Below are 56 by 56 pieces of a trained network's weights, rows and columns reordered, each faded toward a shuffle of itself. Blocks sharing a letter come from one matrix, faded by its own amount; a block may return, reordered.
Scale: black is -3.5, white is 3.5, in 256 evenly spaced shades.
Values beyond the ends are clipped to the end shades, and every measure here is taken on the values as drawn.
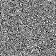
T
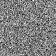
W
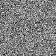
T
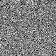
T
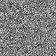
T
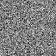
W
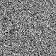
W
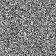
W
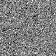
T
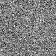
T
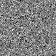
T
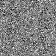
T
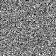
T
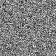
W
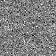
T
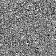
T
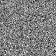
T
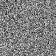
W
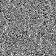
T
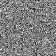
T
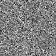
W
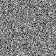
T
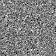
T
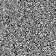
T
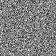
W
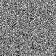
W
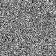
W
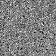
T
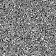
T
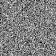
W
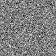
W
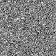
T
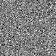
T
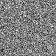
W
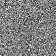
W
